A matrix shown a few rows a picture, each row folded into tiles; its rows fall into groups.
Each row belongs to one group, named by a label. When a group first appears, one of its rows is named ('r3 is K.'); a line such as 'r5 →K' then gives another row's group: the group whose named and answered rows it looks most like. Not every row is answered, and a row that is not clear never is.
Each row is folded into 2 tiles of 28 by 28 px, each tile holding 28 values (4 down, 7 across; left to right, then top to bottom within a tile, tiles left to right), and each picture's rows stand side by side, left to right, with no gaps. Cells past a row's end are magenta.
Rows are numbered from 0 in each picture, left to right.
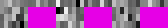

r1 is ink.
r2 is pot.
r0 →pot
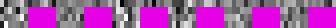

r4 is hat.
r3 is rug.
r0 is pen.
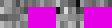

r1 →ink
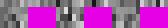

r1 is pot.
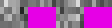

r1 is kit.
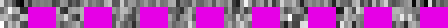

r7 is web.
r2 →pot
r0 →ink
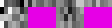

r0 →ink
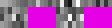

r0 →pot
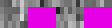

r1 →ink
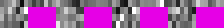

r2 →pen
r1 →ink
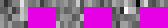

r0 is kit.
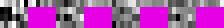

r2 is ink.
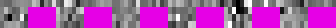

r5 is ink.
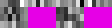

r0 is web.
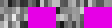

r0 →hat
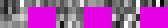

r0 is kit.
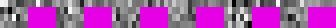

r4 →hat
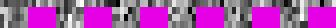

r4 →pot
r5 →kit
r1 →rug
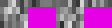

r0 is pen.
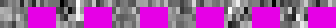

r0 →web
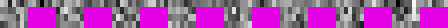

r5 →pot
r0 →hat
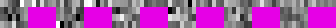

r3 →ink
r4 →pot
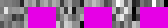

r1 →pot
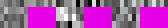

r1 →web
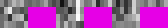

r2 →kit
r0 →pen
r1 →kit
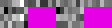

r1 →ink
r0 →kit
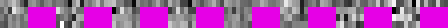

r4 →pot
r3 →ink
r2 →ink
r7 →ink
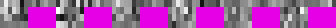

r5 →pen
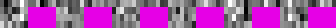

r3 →pot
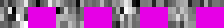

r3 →web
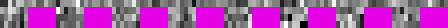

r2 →kit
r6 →hat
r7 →pot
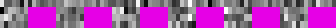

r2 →web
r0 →ink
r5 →rug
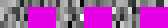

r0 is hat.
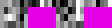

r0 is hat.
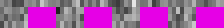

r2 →kit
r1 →pen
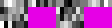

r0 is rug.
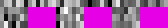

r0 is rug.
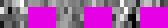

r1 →pot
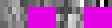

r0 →web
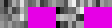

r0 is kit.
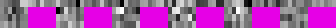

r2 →pen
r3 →pen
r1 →ink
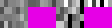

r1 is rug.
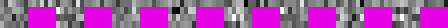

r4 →web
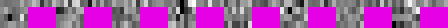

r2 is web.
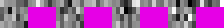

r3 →hat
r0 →pot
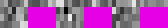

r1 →pot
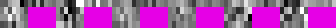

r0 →web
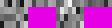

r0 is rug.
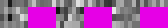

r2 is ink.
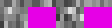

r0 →pen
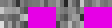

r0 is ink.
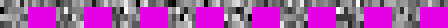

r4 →hat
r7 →pot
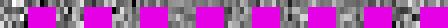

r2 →ink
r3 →hat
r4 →pen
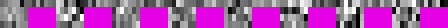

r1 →hat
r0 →web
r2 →pen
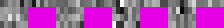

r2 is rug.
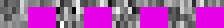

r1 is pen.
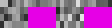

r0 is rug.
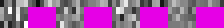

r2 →pen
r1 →pen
